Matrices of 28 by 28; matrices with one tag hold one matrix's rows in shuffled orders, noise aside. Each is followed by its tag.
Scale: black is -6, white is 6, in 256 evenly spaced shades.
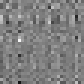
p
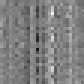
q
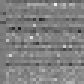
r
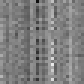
q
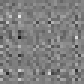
p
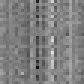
q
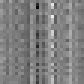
q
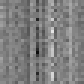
q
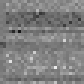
r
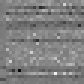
r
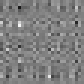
p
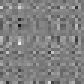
p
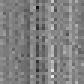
q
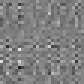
p
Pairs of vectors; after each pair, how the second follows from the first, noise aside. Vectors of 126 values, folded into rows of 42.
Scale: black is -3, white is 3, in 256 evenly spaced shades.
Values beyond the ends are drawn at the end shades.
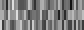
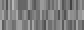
shrunk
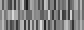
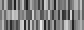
copied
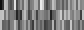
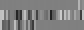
partly zeroed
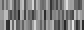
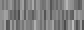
shrunk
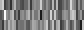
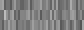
shrunk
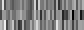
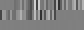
partly zeroed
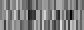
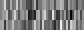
copied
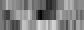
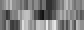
copied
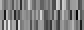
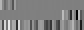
partly zeroed
